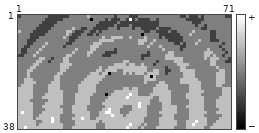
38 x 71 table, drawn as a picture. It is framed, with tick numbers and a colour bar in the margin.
Slope: up to the bottom. Lone odd cells: 6, 1 higher and 5 lower than their neighbours. Odd rows or columns: none. Rings: centred on the bottom middle.
